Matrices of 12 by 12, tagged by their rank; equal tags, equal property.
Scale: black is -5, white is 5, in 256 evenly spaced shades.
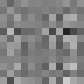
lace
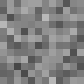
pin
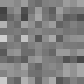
lace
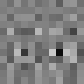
lace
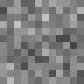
pin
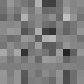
lace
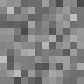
pin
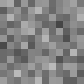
pin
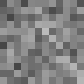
pin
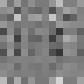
lace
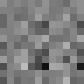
lace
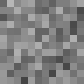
pin
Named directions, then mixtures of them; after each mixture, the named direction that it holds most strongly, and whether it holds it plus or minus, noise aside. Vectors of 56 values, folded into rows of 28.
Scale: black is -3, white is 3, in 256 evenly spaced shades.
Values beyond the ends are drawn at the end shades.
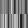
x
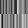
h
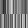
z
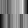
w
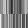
z, minus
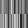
x, plus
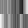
w, minus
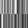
h, minus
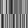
z, minus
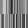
z, minus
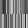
z, plus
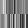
z, minus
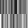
h, plus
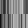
w, plus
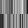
w, plus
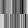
w, minus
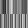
z, plus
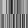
z, minus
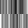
w, minus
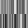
x, minus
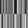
h, plus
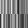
h, minus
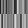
h, plus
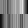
w, plus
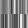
x, minus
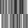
w, minus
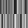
h, plus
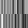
h, minus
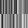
h, plus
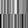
h, minus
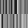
h, plus
